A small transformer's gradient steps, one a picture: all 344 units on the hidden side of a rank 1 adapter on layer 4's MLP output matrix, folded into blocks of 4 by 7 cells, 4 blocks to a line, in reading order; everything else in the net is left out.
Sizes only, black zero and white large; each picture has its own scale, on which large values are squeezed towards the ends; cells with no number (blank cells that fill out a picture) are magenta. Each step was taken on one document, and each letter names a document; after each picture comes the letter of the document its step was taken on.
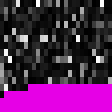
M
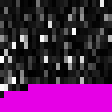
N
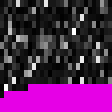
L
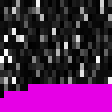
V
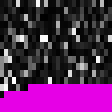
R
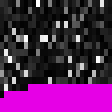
R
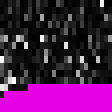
N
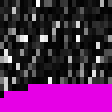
M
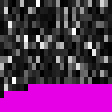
L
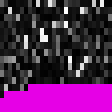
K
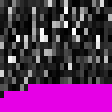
K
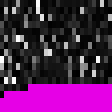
V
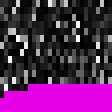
M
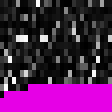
R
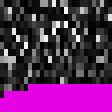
K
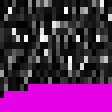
K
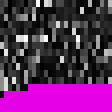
M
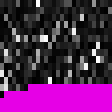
R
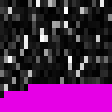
K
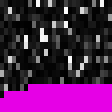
K
